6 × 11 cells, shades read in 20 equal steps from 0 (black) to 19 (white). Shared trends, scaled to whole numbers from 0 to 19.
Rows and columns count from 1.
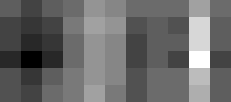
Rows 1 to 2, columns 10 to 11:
12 8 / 16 7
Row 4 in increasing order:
0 3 3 5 5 5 7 8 10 11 19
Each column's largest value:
7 5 8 9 12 11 8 8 8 19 8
